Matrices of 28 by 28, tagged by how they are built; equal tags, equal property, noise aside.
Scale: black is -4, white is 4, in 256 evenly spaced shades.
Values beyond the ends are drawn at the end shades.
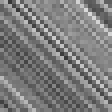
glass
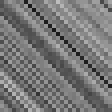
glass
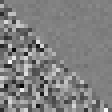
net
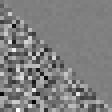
net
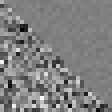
net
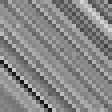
glass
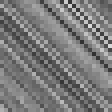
glass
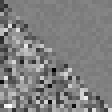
net
